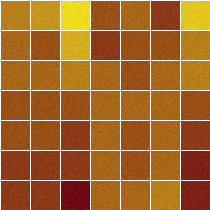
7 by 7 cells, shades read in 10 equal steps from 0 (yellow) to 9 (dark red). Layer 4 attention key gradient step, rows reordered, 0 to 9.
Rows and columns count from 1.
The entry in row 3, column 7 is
4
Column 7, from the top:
1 4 4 6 7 8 8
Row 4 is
6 6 6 5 5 5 6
